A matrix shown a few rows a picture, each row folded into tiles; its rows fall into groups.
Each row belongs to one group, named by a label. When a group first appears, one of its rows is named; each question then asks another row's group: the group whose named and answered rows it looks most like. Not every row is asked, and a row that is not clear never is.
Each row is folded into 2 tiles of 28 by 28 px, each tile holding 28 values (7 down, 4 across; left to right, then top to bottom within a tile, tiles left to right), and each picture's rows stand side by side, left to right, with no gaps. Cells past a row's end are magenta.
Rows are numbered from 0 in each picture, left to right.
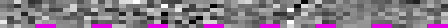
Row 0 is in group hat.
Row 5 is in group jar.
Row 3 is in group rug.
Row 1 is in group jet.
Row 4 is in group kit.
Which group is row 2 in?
kit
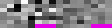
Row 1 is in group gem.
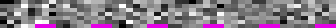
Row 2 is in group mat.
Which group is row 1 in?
mat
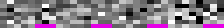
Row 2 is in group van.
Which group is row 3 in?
hat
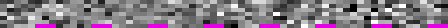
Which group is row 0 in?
gem
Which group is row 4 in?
mat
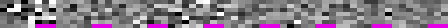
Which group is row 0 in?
jet
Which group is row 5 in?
mat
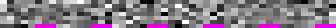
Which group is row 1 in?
kit
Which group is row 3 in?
mat
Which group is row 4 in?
jar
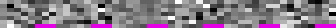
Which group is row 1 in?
rug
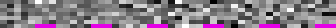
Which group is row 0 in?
jet
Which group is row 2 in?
van
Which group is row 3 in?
van
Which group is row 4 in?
mat
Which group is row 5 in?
jar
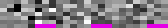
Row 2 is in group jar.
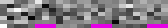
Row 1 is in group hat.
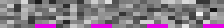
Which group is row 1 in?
jet
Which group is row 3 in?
hat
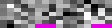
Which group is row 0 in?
mat
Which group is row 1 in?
gem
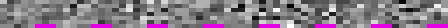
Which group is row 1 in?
jar
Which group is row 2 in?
jet
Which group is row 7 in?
gem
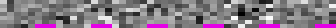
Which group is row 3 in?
hat
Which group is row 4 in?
van
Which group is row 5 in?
kit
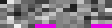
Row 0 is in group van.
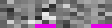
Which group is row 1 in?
mat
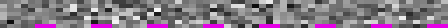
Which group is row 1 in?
jet
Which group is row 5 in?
van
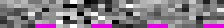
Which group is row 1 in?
hat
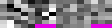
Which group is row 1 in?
jet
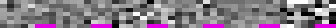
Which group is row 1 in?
hat
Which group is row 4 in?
jar
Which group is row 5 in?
kit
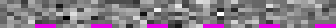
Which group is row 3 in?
mat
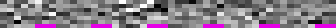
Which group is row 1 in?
jar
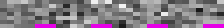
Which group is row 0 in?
kit
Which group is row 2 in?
mat
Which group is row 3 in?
jar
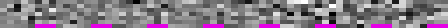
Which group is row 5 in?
kit
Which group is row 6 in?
van
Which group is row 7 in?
van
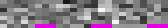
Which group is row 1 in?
gem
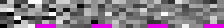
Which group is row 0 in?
mat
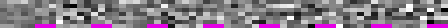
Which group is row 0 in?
kit
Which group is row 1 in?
hat
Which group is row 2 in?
kit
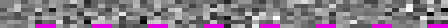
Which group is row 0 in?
jet
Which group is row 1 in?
hat
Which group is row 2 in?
hat
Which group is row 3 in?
rug
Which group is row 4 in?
gem
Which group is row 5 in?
kit
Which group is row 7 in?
jet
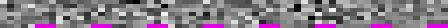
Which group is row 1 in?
hat
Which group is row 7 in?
jet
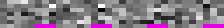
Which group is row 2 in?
rug
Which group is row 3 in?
gem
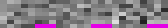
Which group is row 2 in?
hat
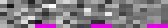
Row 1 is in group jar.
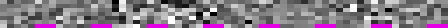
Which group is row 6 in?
jet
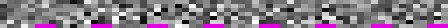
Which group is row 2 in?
hat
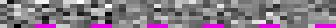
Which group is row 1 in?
kit
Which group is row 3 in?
kit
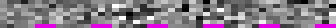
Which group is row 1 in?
hat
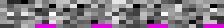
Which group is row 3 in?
rug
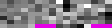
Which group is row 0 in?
gem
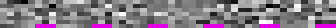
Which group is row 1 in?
kit
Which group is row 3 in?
rug
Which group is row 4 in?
rug
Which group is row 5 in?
jet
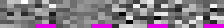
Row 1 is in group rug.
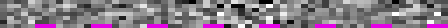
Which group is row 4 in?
van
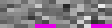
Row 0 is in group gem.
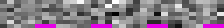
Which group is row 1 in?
kit
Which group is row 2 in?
jar
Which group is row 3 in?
mat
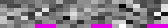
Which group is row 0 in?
hat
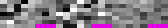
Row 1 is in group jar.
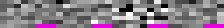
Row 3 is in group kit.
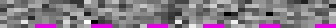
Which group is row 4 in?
jar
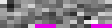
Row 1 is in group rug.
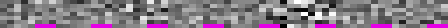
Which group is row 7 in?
rug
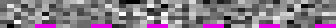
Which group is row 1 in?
kit
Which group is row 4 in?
gem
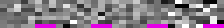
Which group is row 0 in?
jet
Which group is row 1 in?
mat
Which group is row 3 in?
van
